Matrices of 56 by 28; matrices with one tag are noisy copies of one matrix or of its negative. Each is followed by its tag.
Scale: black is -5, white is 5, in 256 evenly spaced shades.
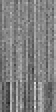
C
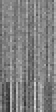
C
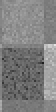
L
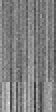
C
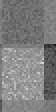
L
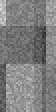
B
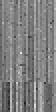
C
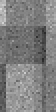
B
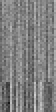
C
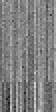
C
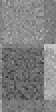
L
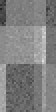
B
